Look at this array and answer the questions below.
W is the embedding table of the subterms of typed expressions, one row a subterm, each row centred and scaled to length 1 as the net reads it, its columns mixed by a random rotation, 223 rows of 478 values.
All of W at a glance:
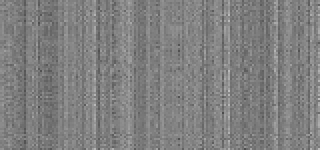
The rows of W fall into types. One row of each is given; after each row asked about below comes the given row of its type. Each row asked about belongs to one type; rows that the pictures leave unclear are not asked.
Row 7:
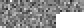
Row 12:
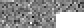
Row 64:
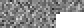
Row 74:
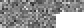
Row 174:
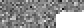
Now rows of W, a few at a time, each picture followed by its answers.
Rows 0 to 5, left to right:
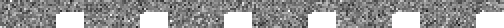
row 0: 7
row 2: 12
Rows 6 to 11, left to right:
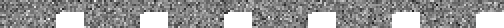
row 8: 64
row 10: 12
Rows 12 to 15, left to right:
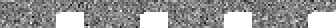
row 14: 12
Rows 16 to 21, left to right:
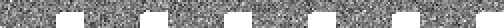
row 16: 7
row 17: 174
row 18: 7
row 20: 64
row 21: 174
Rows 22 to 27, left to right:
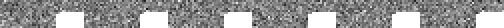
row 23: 174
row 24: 7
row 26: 64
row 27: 174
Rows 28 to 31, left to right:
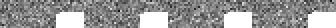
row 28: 7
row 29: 74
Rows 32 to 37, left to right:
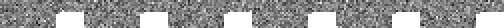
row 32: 174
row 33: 7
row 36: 7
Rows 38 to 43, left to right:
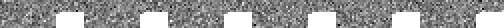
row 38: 12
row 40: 12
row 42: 12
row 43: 174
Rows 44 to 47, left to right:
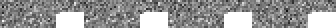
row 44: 12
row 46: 7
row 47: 74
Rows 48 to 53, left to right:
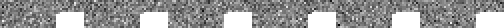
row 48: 12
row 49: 7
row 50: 74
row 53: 12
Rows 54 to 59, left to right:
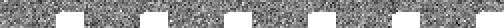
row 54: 74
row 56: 12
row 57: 12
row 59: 174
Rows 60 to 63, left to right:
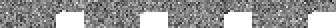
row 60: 174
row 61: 74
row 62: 64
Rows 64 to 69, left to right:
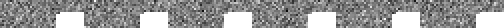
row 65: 7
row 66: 74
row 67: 74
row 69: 7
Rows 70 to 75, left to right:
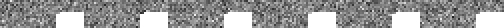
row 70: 7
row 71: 64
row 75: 64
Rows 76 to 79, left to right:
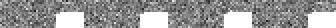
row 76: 74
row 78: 74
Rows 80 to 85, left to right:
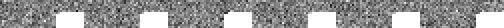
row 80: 12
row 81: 74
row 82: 64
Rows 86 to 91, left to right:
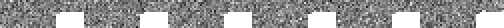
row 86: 7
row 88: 74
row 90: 12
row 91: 174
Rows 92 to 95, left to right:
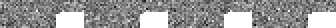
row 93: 174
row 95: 64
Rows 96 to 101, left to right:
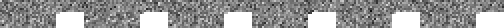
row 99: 64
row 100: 74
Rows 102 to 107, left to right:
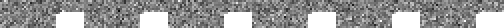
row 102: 74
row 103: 74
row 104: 7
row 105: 64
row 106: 174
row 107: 174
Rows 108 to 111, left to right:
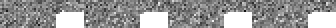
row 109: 12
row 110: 12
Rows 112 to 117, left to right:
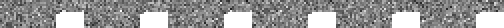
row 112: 174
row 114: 174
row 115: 64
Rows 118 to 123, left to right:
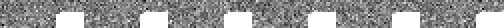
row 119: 174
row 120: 12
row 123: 174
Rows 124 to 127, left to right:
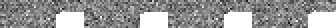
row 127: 174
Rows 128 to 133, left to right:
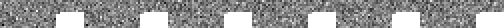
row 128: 64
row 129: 12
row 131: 7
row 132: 64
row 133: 7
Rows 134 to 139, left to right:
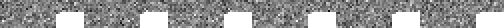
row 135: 174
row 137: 12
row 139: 7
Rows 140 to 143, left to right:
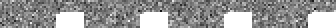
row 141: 12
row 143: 174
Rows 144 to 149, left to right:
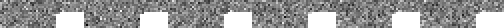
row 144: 74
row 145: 64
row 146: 74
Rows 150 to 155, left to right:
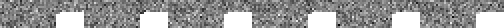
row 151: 64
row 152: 64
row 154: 12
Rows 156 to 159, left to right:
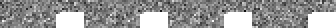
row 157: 12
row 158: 12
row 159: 7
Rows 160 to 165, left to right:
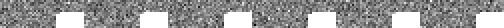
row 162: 174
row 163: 64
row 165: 7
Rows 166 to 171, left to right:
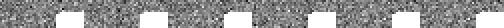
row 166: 174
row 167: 74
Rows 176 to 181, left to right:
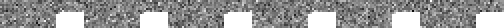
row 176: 174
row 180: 12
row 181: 7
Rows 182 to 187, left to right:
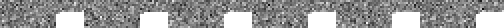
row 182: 174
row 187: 174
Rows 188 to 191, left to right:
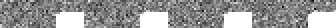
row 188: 74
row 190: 74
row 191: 174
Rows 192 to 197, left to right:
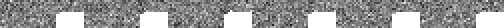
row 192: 7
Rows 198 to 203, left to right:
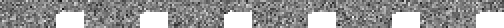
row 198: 174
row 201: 12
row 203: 12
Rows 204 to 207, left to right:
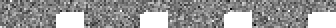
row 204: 7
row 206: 174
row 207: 64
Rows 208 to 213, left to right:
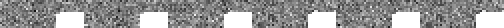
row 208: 74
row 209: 74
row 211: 174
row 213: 174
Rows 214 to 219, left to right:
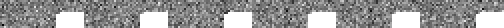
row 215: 174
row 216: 64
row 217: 74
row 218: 74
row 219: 174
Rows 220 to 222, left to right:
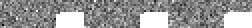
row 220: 64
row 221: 7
